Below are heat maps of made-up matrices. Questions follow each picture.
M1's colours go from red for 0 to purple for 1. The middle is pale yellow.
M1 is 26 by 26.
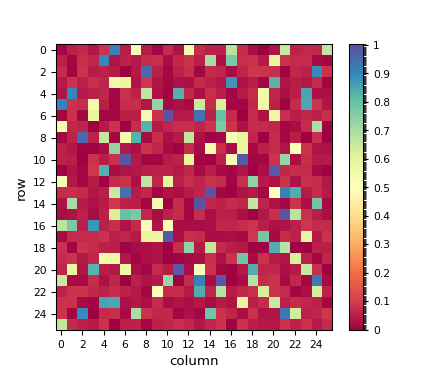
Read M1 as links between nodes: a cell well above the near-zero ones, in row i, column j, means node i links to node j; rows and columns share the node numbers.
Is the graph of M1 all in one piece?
yes
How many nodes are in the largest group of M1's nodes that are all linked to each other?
3
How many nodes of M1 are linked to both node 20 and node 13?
1
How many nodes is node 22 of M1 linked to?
5
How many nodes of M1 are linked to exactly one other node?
1
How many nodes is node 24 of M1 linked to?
5
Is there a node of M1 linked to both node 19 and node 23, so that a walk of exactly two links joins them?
yes
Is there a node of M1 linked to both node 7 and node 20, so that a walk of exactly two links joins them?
no
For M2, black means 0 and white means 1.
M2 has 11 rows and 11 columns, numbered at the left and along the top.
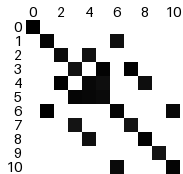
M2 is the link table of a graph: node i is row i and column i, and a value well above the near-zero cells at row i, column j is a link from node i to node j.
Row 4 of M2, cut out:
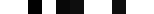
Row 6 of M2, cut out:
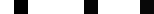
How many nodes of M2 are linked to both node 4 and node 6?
4
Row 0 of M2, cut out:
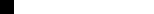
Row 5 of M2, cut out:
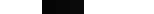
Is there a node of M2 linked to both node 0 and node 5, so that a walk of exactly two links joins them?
yes
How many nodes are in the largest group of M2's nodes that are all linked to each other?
8
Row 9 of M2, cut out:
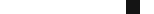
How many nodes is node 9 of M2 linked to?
10
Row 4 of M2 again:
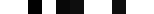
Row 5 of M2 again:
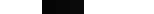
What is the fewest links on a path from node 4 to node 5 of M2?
2
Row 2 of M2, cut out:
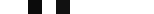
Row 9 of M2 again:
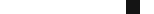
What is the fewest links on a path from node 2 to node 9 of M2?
1
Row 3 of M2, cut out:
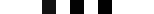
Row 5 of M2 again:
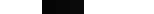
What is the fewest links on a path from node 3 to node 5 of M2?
2
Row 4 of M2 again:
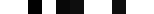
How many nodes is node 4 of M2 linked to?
7
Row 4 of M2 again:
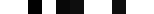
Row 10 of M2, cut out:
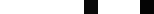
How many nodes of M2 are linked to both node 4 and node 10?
5
